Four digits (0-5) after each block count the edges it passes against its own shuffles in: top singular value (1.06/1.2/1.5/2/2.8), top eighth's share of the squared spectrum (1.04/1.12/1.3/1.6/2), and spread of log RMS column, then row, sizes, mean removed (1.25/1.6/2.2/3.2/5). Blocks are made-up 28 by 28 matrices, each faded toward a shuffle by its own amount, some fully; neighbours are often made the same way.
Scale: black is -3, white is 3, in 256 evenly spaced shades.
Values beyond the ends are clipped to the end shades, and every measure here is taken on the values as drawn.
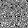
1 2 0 2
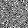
2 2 0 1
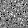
2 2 0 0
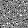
1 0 0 0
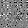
3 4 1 2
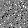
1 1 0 0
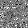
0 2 0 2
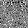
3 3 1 1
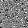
0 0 0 0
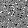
0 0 0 0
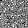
0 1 0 0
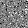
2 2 0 1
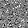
0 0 0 0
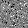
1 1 0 0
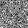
0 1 0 0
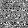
1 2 0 2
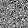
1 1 0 0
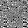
3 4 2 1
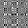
4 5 3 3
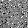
1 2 0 0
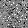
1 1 0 0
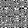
3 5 1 3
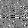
3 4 0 2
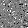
2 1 0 0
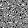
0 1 0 1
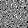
0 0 0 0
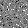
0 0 0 0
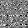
2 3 0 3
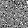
2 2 1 0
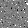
0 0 0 0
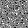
2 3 0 0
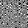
3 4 2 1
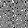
3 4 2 1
